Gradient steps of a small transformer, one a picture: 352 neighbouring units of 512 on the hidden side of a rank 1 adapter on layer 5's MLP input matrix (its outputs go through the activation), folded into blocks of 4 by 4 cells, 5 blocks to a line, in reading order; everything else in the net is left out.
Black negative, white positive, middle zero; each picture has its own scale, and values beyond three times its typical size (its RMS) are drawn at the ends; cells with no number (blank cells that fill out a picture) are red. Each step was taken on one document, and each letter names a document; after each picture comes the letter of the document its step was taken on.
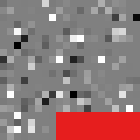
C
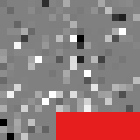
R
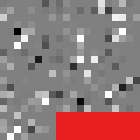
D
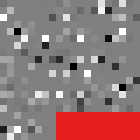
D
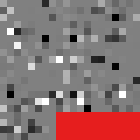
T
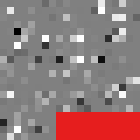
D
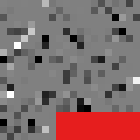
C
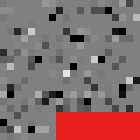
C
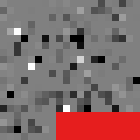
T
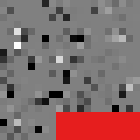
C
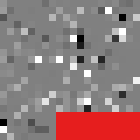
R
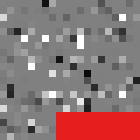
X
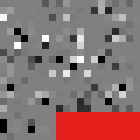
D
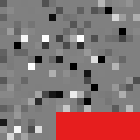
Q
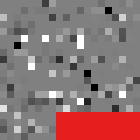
X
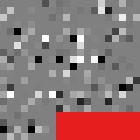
D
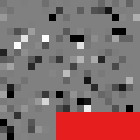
C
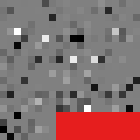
T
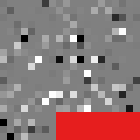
R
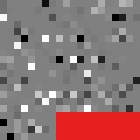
R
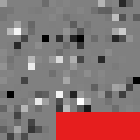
T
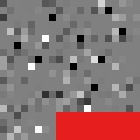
Q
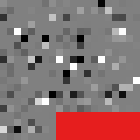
C
